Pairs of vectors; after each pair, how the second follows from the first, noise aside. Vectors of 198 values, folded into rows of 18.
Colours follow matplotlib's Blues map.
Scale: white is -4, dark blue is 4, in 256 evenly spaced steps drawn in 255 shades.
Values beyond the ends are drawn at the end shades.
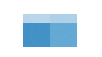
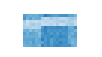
wrapped around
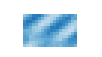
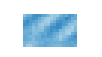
shrunk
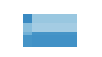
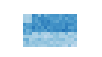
negated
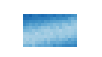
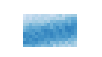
negated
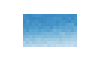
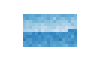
wrapped around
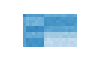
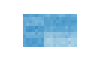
shrunk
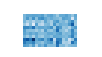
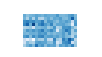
negated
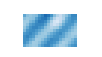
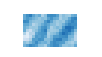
wrapped around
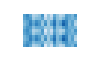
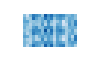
negated
